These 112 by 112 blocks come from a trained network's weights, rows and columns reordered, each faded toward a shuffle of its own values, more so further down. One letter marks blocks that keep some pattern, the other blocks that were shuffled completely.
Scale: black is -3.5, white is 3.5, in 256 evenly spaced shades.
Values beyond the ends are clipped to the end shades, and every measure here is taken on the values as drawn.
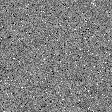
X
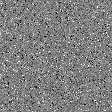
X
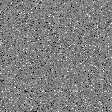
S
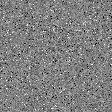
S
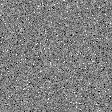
X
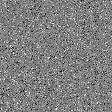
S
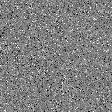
S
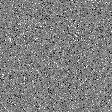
X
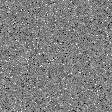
X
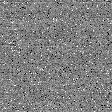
S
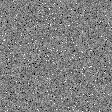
X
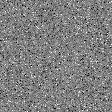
X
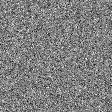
X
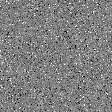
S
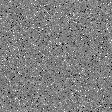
X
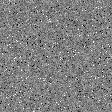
X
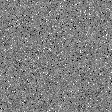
X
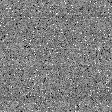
S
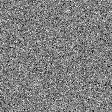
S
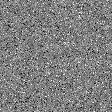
S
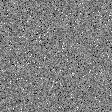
X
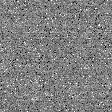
S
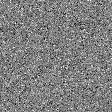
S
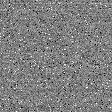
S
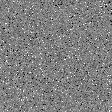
X
